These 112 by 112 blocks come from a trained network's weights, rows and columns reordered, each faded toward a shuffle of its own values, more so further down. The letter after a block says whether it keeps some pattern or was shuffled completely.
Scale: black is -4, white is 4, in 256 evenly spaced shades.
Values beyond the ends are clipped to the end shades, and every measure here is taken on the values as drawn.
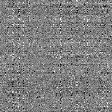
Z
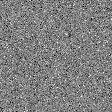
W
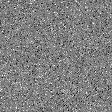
W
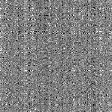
Z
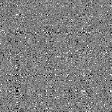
Z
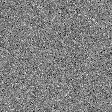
W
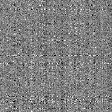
Z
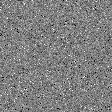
W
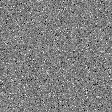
W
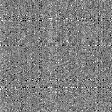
Z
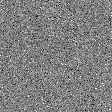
W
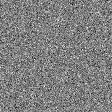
W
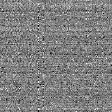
Z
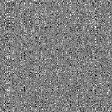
Z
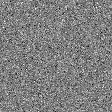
W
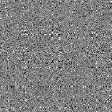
Z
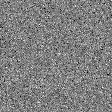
W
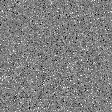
W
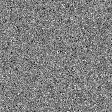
W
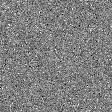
W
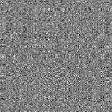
Z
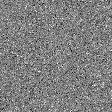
W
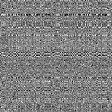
Z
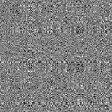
Z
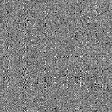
Z
